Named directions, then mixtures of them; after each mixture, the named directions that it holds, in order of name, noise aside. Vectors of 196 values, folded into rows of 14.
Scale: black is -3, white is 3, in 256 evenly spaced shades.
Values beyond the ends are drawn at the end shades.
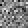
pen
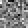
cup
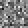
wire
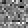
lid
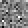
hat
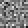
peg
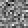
cup, peg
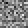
lid, peg, pen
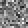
lid, wire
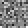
peg, pen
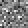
hat, pen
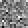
hat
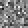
wire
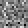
peg, pen, wire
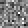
lid, wire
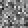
wire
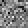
lid, pen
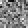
cup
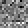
lid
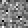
hat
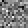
hat, lid, pen
